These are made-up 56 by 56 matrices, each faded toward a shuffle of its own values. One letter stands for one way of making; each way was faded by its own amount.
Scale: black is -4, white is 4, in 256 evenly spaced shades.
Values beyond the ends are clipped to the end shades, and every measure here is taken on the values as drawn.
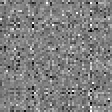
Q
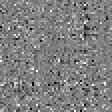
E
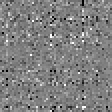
E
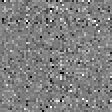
E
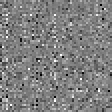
Q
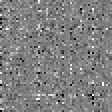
E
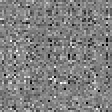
Q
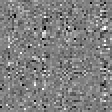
Q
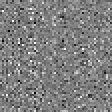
Q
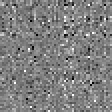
Q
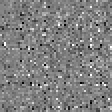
E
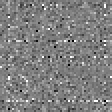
E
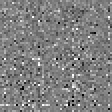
E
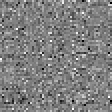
Q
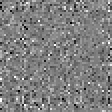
Q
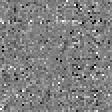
E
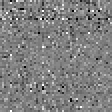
E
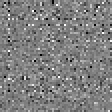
E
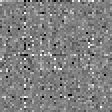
E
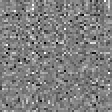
Q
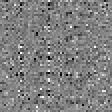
Q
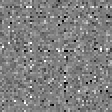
E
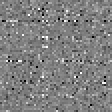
E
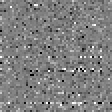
E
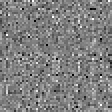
Q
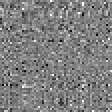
Q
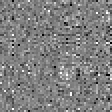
Q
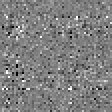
E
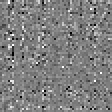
E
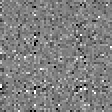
E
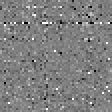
E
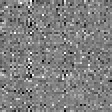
Q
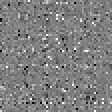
E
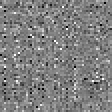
Q
